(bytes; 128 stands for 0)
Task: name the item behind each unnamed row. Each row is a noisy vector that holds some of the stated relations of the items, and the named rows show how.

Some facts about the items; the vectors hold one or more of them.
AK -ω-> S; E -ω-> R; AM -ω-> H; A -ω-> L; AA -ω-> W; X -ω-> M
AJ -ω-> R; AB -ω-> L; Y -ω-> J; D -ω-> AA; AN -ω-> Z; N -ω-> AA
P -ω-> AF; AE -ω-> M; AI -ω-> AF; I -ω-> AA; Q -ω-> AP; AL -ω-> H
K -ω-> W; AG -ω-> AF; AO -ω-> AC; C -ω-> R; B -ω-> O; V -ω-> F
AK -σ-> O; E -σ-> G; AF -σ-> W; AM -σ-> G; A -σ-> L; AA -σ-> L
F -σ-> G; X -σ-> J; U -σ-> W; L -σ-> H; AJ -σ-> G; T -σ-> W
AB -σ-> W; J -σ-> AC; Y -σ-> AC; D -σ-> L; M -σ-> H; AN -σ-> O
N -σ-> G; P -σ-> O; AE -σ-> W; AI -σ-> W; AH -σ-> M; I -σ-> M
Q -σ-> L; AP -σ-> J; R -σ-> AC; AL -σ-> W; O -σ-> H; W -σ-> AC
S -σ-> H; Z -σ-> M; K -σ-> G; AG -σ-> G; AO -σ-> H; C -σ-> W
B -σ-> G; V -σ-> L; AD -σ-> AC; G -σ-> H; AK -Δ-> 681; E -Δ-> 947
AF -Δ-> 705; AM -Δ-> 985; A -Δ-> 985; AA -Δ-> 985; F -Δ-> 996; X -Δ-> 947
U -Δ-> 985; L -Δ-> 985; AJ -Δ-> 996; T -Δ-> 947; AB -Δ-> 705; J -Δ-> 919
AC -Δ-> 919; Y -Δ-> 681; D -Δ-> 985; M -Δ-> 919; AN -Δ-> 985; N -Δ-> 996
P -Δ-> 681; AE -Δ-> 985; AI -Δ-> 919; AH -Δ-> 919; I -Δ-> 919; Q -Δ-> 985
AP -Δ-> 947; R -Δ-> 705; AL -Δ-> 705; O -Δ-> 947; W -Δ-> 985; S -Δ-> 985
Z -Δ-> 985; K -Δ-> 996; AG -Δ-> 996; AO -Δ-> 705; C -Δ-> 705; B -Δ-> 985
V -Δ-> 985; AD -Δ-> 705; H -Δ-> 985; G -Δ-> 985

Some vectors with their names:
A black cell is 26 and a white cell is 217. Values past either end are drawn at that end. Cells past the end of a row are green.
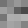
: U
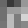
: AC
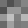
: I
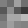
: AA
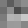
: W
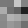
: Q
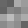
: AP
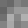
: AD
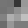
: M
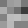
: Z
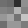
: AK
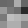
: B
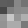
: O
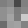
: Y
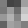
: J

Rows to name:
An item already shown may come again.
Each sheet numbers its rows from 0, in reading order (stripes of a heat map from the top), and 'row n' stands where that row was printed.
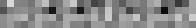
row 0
X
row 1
D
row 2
D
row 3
J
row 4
W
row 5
D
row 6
AH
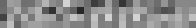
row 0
AO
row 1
V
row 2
AE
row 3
AC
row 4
AC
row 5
S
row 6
T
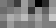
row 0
M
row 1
K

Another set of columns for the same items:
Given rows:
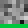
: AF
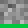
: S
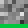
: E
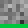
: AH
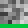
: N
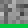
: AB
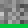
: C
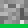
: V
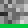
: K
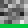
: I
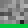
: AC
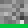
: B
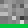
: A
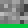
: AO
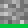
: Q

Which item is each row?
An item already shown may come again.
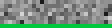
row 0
F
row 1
X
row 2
AH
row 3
AD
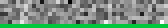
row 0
N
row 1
X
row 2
T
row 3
D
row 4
M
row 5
W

